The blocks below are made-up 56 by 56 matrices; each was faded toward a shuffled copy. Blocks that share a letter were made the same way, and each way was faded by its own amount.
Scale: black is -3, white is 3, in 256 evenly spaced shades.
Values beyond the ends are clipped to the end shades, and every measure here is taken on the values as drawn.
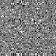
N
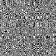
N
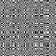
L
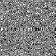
N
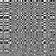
L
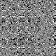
N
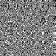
N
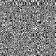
N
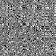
N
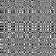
L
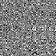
N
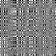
L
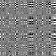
L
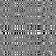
L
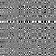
L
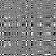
L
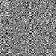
N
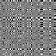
L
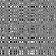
L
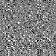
N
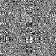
N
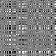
L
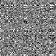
N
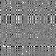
L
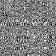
N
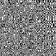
N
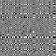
L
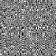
N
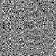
N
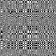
L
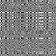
L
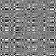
L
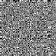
N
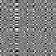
L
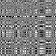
L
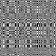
L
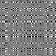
L
